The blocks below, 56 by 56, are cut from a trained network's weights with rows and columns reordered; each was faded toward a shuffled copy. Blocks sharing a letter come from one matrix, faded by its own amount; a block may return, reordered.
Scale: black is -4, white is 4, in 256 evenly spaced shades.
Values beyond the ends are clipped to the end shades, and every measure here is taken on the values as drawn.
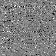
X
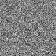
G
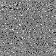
X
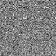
G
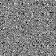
X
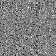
X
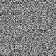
G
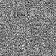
G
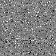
X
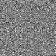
G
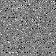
X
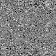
X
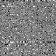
X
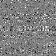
X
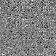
X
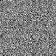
G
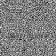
G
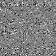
X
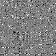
X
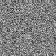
G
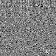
X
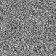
G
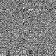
G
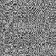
G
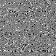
X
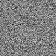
G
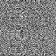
G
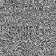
G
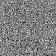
X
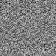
G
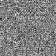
G
